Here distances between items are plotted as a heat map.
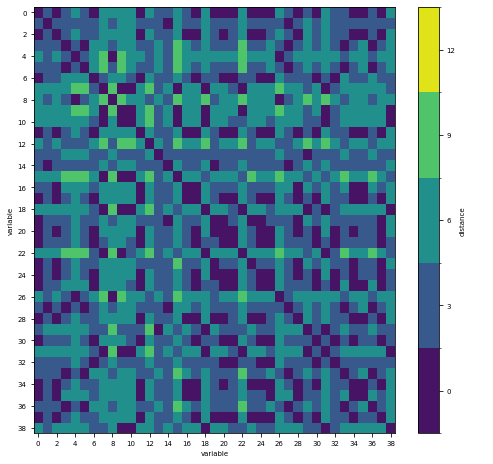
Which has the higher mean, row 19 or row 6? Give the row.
19
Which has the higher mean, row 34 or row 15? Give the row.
15
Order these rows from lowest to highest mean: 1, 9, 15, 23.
1, 23, 9, 15
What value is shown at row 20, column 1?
3
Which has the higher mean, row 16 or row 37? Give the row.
16
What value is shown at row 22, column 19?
6
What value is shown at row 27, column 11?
3
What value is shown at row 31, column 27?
6
